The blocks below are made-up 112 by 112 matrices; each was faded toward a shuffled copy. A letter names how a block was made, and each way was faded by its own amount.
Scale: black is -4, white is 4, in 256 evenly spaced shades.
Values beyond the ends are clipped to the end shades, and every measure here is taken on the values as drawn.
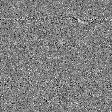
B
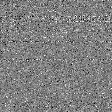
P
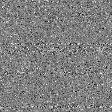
P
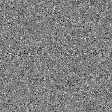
B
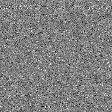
B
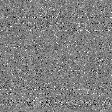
P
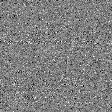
B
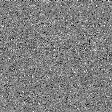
B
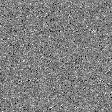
B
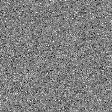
B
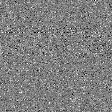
P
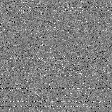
P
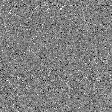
B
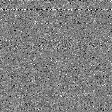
P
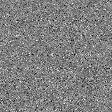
B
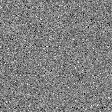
B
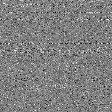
P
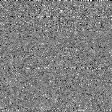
P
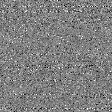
P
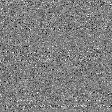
P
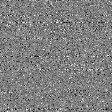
P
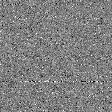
B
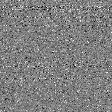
P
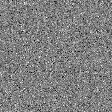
B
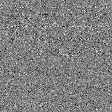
B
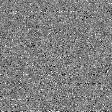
P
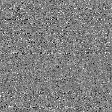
P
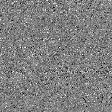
P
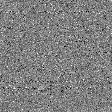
B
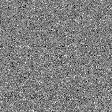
B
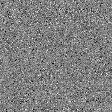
B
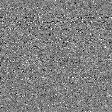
P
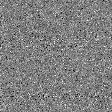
B
